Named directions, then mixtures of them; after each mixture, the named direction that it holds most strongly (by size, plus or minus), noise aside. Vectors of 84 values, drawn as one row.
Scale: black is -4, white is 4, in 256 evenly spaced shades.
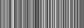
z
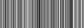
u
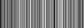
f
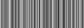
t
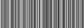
t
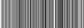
f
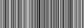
u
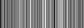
f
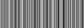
t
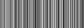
z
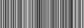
u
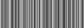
t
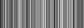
f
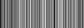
f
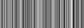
u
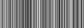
u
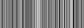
u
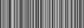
t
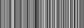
z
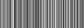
z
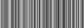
t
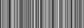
t
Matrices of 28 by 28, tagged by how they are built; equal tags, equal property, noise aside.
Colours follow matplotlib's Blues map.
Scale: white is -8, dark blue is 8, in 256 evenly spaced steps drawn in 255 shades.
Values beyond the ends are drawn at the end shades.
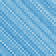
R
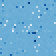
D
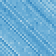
R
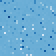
D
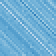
R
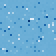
D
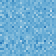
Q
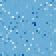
D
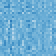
Q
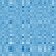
Q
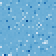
D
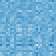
Q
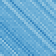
R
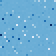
D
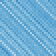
R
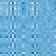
Q
